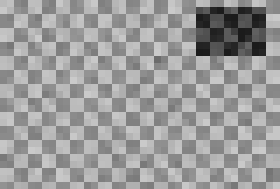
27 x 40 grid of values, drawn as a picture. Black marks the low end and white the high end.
Average level on the scale: 60%. Odd patch: lower, in the top right. Roughest part: top right. Mirror symmetry: none. Ninth with the lowest average: top right.
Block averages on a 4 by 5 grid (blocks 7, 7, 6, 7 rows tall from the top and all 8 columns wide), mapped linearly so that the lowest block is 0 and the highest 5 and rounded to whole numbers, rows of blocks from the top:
5 5 5 2 0 | 5 5 5 4 4 | 5 5 5 5 5 | 5 5 5 5 5
